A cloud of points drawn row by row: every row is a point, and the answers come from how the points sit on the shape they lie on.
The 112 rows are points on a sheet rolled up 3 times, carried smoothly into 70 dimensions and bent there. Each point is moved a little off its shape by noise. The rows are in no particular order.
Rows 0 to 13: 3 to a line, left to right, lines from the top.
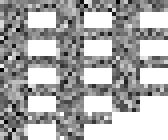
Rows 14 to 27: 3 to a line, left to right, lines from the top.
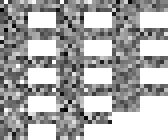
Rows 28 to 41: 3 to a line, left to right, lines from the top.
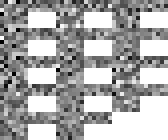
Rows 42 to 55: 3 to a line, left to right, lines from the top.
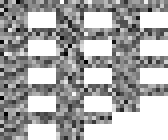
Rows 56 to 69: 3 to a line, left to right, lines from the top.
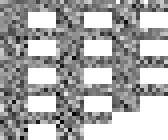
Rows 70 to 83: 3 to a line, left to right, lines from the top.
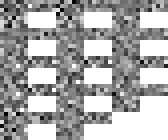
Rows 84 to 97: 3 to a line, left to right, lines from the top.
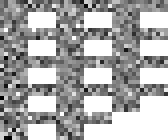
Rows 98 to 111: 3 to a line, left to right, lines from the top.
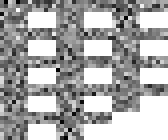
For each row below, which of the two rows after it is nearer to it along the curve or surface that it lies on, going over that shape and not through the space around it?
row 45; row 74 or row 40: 40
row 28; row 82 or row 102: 82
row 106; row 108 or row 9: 108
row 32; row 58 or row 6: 58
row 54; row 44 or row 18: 18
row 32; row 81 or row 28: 81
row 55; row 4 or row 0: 4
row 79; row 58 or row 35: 58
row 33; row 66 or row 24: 66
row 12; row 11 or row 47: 11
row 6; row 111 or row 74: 111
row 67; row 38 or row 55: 38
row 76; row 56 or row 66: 66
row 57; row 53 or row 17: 17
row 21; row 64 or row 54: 54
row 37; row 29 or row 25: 25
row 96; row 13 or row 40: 13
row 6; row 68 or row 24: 24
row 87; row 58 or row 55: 58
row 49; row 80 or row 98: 98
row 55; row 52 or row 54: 54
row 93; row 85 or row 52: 85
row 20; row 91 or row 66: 66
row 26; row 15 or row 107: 15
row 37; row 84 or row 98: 84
